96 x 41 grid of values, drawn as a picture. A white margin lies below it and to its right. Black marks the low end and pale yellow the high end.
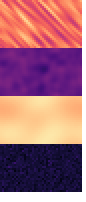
It is made of 4 by 1 panels. Panel 1,1: high, slanting down to the right. Panel 2,1: low, blotchy, faint in contrast. Panel 3,1: very high, smooth, faint in contrast. Panel 4,1: very low, fine-grained, faint in contrast.
